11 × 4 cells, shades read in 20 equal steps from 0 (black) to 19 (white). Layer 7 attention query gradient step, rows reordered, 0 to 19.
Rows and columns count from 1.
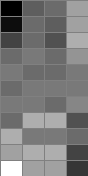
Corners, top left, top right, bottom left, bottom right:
0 12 19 4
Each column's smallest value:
0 7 6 4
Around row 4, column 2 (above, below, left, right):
8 8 8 8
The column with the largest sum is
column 2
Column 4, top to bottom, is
12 12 13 11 9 9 10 6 8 5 4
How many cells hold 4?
1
